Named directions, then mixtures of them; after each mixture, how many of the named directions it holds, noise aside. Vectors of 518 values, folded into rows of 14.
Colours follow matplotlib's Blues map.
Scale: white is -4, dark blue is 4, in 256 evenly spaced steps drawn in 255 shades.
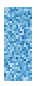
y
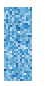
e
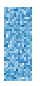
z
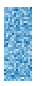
two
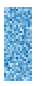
one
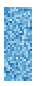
one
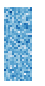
one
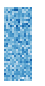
three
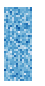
one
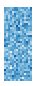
two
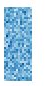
one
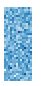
two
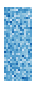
two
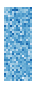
three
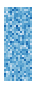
two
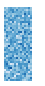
three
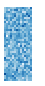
one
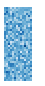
three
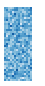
two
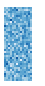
one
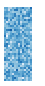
one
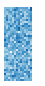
two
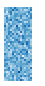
two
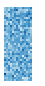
two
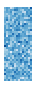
two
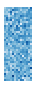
three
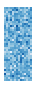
three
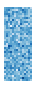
three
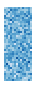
two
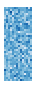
one
